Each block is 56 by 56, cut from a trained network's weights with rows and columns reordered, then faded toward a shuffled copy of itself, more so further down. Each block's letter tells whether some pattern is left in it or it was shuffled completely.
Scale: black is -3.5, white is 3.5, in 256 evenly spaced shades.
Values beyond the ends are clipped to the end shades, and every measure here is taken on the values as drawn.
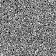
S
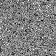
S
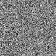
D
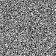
D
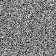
D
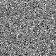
D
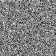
S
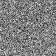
D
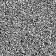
S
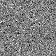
S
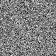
S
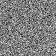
S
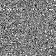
D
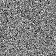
S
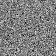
S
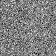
S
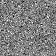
S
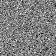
S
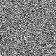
D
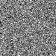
D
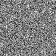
S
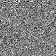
D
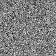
S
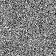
S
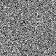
D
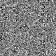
D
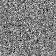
S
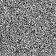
S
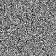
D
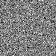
S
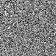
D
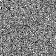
D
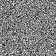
D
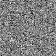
D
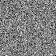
S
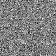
D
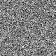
D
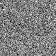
S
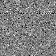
D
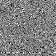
D
